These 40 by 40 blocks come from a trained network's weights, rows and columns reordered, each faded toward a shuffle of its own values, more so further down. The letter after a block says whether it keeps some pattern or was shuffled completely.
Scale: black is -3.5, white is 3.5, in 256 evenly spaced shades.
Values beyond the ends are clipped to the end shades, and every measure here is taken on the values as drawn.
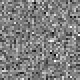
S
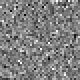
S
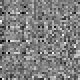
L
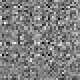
L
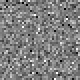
S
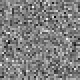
S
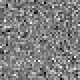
S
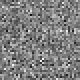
L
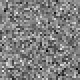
S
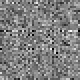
L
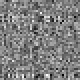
L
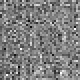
L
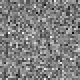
S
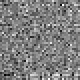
L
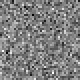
S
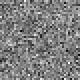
S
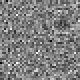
L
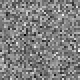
S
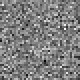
L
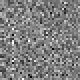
L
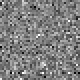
L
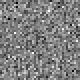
S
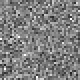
S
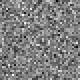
S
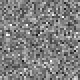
S
